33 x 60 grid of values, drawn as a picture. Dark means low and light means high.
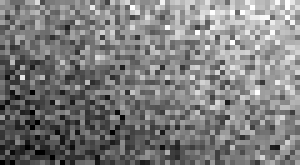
The texture is fine-grained noise. Neither half mirrors the other. The ninth with the lowest average is the bottom left. Values rise toward the top right.
